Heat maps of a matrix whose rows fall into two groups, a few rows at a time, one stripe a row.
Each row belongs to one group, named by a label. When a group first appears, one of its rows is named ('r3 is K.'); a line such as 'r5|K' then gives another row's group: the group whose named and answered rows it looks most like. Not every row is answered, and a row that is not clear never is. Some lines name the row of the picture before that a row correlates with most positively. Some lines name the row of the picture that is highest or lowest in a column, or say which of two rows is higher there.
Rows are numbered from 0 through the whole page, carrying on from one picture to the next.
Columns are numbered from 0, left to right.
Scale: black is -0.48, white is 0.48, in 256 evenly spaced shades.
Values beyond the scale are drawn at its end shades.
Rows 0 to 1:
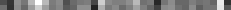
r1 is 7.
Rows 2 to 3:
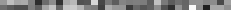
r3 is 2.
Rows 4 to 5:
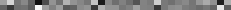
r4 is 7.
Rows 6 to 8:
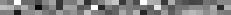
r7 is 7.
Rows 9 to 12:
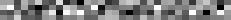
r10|7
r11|2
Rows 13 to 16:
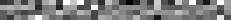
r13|2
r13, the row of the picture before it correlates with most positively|11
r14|7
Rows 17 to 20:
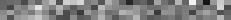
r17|2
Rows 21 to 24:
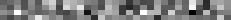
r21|2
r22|2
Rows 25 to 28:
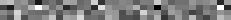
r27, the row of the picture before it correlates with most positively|23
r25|7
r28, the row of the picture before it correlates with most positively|22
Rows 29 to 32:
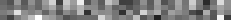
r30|2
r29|2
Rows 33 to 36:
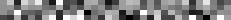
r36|2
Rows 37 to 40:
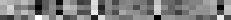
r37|7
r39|7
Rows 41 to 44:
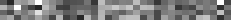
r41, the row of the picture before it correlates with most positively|40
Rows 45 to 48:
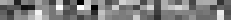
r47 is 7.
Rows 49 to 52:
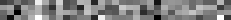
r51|2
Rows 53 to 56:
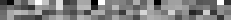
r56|7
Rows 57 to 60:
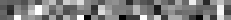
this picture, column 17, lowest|60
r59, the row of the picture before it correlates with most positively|53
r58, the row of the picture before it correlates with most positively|53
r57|2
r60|2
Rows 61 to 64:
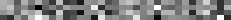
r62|7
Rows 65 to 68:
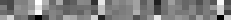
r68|7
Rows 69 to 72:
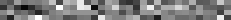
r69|2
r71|7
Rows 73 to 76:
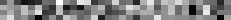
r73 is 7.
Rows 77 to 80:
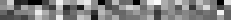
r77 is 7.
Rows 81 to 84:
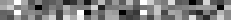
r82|7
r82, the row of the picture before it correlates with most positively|77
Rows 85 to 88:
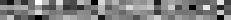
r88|7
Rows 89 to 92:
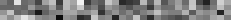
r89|2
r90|2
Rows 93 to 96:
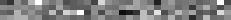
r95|2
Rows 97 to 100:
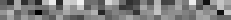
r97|2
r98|2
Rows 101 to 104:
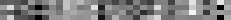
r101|2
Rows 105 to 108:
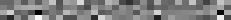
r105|2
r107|7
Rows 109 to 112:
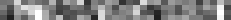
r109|2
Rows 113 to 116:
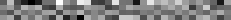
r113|7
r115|2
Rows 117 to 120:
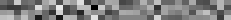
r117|2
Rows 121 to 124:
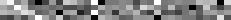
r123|7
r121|7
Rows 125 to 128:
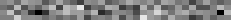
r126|2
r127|7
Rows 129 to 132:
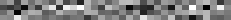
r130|2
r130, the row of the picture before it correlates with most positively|126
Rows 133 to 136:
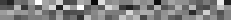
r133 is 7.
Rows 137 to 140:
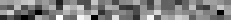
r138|2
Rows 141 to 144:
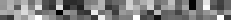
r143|7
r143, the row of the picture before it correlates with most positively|137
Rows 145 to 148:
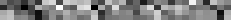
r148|7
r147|7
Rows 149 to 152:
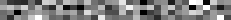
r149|2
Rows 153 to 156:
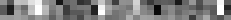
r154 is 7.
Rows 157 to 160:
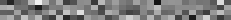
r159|2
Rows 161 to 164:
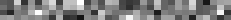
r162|2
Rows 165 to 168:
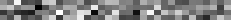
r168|2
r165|2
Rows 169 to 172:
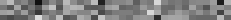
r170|2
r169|7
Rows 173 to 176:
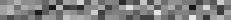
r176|2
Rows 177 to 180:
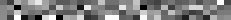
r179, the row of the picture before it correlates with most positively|173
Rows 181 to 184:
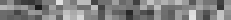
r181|7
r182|7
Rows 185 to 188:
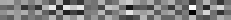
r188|2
